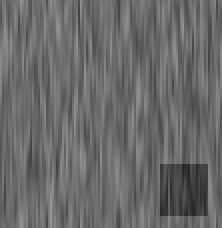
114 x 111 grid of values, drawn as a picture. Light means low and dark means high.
The grain runs up and down. The bottom right is the ninth with the highest average. An odd patch, higher than its surroundings, sits in the bottom right.
